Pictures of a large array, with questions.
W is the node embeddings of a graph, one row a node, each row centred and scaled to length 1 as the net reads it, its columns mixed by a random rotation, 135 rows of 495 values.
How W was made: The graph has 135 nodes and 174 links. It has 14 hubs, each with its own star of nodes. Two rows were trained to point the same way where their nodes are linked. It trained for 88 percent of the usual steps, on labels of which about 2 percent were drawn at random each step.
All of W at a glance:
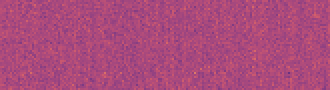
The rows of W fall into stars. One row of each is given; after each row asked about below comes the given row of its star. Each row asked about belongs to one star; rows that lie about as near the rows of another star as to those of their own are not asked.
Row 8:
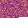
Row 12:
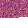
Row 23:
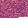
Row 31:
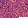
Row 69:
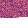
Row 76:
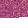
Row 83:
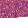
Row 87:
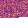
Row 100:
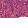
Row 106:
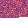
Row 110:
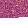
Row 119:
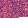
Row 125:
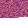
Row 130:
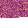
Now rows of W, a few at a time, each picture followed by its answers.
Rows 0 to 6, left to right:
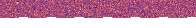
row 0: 23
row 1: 76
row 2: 110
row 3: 110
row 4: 69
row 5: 83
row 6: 100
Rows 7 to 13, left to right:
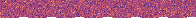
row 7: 8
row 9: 87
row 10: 87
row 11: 119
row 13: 100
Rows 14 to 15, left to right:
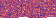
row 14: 100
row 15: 12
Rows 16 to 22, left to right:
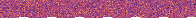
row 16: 106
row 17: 23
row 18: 100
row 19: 8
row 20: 23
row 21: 100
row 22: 130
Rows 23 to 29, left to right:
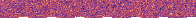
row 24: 69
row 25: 100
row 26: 69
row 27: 8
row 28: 83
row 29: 76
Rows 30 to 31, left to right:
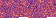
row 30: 31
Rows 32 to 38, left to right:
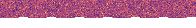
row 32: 125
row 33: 87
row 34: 125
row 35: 31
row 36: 69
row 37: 87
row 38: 69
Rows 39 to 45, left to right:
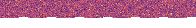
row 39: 110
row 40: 23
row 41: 87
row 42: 100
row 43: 69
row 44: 76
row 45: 83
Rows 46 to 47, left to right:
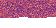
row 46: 23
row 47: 76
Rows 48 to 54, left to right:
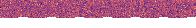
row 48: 130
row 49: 119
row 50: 31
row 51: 106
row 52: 31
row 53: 119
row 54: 31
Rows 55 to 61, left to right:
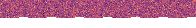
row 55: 12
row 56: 83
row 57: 130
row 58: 100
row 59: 119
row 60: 87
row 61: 76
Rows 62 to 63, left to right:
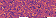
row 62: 8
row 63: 119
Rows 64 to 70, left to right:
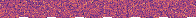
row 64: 8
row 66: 106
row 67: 12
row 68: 83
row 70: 31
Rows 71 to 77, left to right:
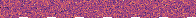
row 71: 106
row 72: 106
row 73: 125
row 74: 110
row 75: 76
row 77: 23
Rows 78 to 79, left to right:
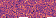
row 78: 87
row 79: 31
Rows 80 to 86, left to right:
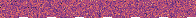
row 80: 130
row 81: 125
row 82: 69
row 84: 23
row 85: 31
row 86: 119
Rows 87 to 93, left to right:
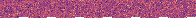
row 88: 130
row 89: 87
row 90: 83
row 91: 106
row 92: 125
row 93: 83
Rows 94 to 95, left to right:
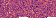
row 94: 106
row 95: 119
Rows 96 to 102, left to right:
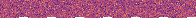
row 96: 100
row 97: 12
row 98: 76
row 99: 100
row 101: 23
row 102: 69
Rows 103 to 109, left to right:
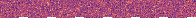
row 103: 130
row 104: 106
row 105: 100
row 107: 23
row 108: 110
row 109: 110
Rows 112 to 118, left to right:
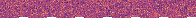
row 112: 110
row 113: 87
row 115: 110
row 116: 12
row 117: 119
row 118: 69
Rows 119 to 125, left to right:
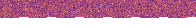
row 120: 119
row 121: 69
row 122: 8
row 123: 31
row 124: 8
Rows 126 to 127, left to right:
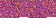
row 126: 119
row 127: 119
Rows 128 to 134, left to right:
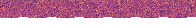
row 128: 130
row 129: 125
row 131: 110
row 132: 23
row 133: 23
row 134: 130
